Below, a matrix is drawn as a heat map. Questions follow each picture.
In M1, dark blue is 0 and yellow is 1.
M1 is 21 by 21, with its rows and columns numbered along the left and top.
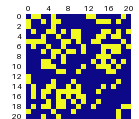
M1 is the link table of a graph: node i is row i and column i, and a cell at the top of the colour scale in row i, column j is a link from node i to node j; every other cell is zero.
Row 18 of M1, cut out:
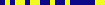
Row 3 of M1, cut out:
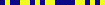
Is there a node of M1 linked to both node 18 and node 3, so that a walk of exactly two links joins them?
yes
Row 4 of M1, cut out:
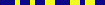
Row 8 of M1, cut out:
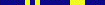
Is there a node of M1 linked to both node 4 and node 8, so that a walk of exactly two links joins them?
yes
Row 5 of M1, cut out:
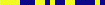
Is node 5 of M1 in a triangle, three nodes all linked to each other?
yes
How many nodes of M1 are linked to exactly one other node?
1
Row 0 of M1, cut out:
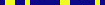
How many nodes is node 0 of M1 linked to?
6
